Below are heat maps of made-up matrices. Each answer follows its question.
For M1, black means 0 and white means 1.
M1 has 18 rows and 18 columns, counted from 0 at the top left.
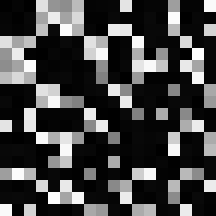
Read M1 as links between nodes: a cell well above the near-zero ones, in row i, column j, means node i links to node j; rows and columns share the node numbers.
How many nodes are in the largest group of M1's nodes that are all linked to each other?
2
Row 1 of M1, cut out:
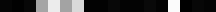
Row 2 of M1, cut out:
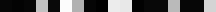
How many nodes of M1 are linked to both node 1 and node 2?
4
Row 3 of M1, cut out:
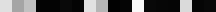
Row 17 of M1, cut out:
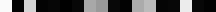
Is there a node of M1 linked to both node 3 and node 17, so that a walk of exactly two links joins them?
yes
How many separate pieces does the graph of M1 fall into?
1
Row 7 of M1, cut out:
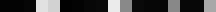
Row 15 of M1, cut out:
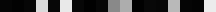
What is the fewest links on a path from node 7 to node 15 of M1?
2
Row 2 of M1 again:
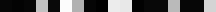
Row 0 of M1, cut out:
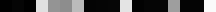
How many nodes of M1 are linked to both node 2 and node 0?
6
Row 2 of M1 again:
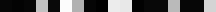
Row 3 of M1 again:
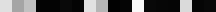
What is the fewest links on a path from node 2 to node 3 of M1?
1
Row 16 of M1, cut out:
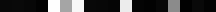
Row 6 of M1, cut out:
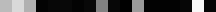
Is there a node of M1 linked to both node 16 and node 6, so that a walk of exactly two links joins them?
no
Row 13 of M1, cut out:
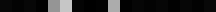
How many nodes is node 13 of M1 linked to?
3
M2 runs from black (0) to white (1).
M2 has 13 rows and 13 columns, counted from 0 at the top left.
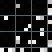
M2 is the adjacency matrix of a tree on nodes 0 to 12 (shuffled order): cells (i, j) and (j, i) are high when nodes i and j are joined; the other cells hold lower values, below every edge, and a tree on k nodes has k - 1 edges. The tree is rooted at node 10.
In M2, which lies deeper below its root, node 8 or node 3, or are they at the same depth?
node 3
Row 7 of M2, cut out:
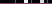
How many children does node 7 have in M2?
1
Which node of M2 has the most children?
12
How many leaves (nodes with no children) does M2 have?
9
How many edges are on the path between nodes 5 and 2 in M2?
2
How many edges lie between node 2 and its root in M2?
2
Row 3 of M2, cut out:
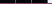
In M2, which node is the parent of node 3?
12
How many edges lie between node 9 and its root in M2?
2
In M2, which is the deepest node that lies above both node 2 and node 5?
12
